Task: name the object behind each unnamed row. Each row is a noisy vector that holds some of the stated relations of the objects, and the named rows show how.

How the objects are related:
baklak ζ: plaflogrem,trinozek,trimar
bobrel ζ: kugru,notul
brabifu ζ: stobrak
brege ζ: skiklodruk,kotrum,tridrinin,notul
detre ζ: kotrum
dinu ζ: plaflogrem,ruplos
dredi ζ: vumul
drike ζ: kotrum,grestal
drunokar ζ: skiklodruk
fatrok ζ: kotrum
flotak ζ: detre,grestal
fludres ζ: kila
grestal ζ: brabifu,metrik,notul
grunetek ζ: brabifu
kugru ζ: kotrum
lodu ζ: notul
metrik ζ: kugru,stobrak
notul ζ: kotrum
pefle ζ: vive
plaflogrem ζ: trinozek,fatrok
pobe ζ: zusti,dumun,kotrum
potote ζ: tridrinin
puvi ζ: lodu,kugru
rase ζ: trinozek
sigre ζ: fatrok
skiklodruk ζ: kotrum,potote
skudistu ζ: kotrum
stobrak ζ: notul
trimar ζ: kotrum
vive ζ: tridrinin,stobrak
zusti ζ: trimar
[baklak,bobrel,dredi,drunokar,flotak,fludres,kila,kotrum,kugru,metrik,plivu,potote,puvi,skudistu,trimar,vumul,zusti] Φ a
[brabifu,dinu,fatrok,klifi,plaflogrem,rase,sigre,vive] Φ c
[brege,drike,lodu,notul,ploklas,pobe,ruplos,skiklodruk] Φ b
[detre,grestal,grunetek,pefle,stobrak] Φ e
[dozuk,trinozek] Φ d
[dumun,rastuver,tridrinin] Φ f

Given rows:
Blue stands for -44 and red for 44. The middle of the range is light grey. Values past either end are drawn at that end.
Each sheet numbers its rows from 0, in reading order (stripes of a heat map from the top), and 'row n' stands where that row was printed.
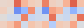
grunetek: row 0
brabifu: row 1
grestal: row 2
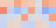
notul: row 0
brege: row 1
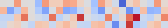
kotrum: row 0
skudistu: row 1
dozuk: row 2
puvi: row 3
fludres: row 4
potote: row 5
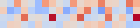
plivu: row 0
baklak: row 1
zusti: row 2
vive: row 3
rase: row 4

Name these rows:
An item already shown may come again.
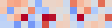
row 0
ruplos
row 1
kila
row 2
sigre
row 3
rastuver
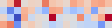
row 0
dredi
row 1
fatrok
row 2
pobe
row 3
ruplos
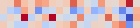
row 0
plaflogrem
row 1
trinozek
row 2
pefle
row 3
plivu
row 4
dredi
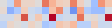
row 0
trimar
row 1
dinu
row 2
brabifu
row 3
baklak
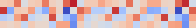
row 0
dumun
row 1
klifi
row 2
vumul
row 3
ploklas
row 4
tridrinin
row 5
dozuk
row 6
vumul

